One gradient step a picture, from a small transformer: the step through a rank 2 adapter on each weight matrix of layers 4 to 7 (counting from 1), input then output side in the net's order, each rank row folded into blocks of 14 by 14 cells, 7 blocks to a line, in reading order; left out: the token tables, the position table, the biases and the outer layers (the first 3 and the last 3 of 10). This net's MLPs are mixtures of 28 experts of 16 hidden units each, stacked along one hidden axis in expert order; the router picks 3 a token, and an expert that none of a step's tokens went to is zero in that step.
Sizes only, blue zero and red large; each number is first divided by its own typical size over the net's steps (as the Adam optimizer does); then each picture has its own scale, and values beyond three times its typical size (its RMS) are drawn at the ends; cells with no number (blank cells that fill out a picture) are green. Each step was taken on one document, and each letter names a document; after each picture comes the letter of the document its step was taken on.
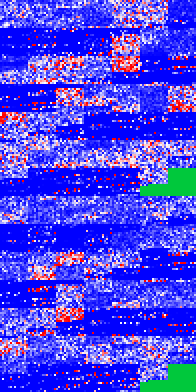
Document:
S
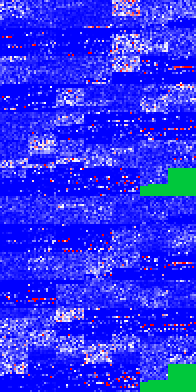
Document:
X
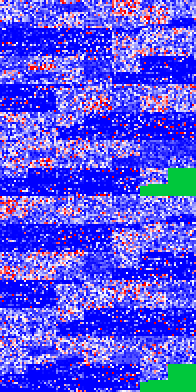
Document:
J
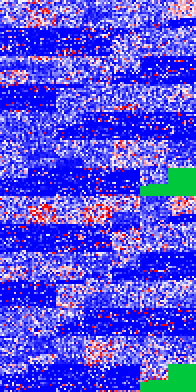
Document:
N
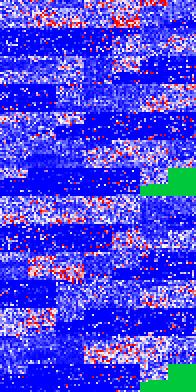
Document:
J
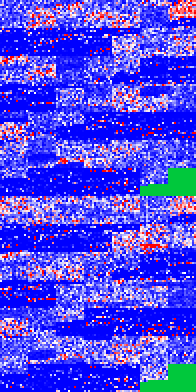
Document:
J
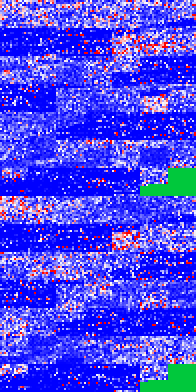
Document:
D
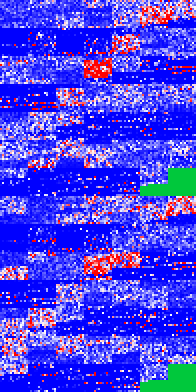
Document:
S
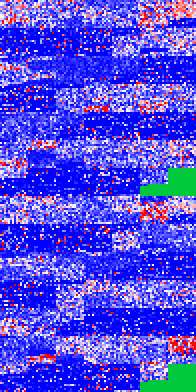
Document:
N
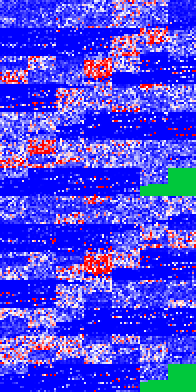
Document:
S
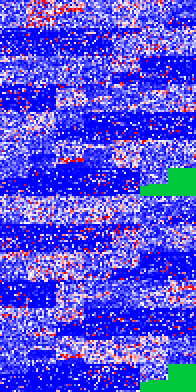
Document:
N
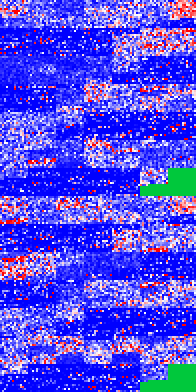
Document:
J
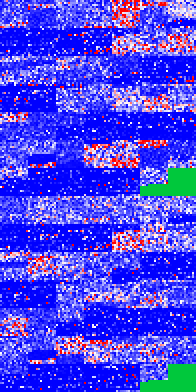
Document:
D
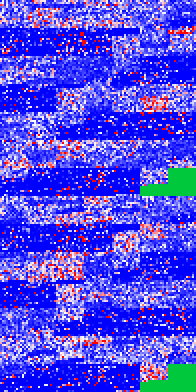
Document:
N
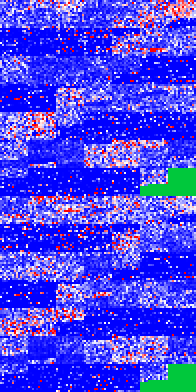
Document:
D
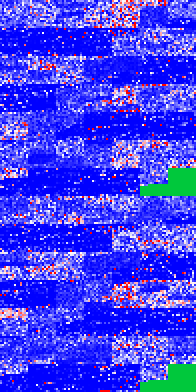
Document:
J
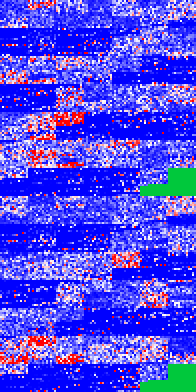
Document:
S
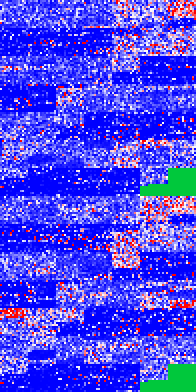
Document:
D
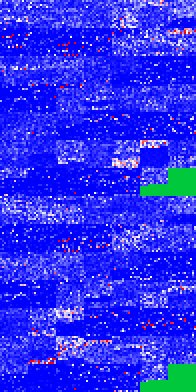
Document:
D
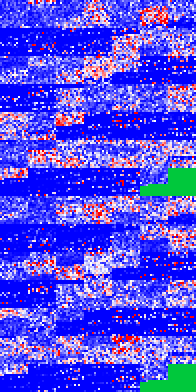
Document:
S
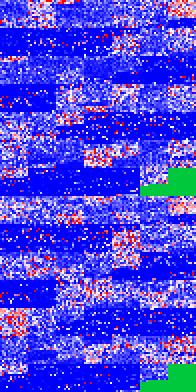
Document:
D
